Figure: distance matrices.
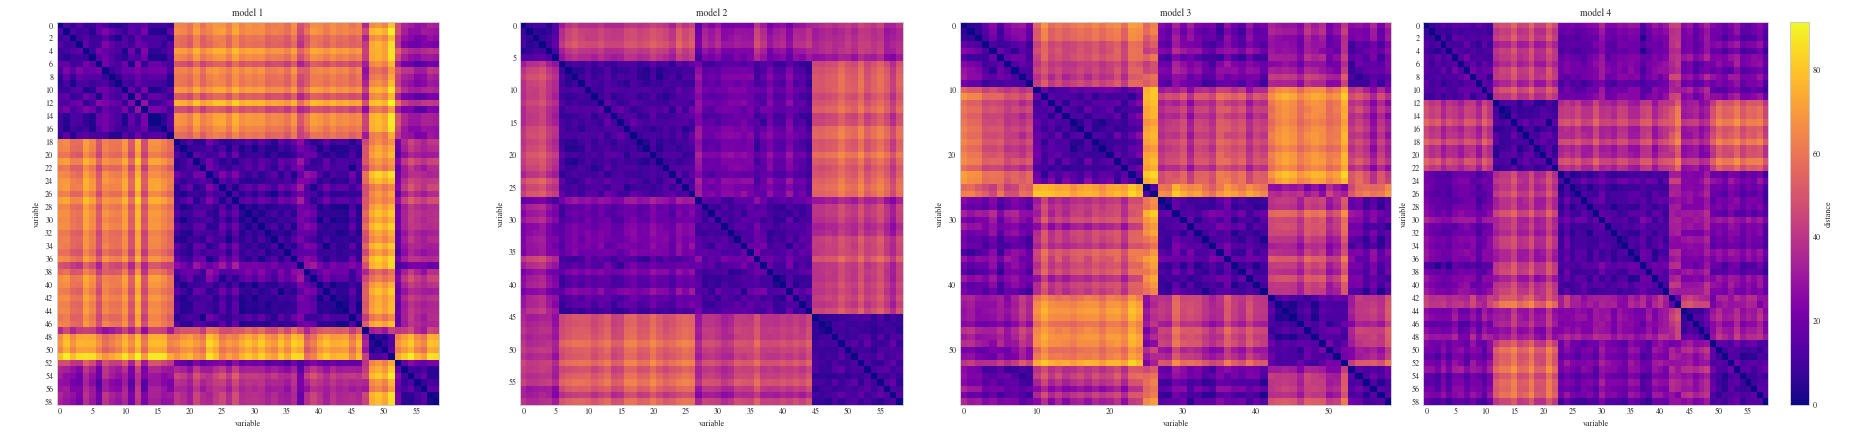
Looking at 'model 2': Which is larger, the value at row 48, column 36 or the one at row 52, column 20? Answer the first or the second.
the second
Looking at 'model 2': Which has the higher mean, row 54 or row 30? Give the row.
54
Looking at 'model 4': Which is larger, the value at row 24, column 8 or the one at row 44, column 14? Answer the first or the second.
the second
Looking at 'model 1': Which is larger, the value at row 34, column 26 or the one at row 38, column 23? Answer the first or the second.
the second
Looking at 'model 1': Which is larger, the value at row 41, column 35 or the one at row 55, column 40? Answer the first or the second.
the second
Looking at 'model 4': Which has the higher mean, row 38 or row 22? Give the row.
22
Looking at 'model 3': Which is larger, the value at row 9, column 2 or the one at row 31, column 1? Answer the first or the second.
the second
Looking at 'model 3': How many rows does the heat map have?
59
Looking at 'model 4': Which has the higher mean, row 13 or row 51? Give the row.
13
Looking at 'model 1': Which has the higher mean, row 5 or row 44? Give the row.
5
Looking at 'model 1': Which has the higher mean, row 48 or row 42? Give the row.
48
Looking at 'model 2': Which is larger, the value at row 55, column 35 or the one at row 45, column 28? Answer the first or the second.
the first
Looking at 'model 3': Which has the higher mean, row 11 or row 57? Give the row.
11
